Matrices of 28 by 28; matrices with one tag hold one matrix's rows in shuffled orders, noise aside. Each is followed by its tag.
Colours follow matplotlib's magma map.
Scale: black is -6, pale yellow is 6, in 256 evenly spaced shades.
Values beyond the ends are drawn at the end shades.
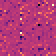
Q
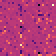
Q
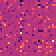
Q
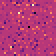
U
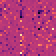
Q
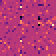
Q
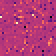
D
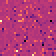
D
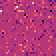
D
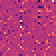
Q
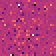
U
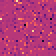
D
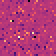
U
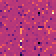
Q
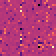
Q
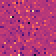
U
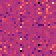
Q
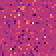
U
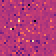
U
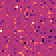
D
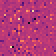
U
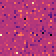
D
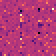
Q
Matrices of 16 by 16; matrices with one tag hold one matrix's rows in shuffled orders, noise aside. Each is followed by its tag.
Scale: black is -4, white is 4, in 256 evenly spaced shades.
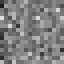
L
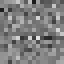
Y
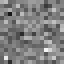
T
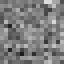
T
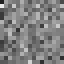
L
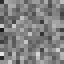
L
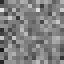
L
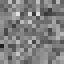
Y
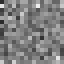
L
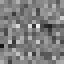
Y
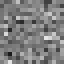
T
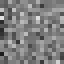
L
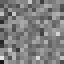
L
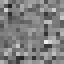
T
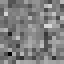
T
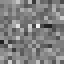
Y
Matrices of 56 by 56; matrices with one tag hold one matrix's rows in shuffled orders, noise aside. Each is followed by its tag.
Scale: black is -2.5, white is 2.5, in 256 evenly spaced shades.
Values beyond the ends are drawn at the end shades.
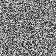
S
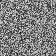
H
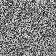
H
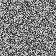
S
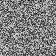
S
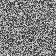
S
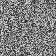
H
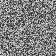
S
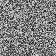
S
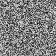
S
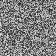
S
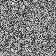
H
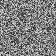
H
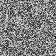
S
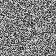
H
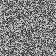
S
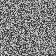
H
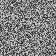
H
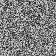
S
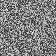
H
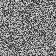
S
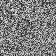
H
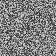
S
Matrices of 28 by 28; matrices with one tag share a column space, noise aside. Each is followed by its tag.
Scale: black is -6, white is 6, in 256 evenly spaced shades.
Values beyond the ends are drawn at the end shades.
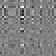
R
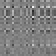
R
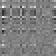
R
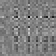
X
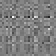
X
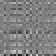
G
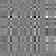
X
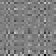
G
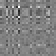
R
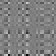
G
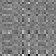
G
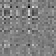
R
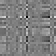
X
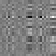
X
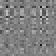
R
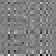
G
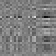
X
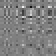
R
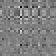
R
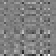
G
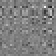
R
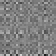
G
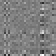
G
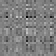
X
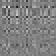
R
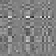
X
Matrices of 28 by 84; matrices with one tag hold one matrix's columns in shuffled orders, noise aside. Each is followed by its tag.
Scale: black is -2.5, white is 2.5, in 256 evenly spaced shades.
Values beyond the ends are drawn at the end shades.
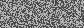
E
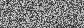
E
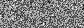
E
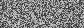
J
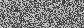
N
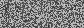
J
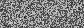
E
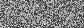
E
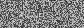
J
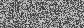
J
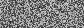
E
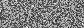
N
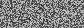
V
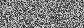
N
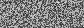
E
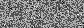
J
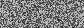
E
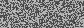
V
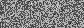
J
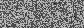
J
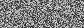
N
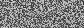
N
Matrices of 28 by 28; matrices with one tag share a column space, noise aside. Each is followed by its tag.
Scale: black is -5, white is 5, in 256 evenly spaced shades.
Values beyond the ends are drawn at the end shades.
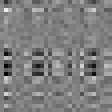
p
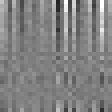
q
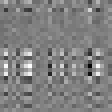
p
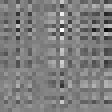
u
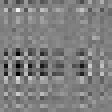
p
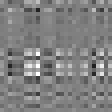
p
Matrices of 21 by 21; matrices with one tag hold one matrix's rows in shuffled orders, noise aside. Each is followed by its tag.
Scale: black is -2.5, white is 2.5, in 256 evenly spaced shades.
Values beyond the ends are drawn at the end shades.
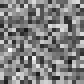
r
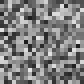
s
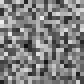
s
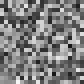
r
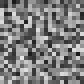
s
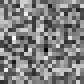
s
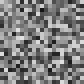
r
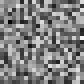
r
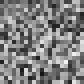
r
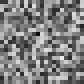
r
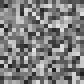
r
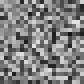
r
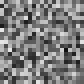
s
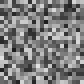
s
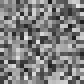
r
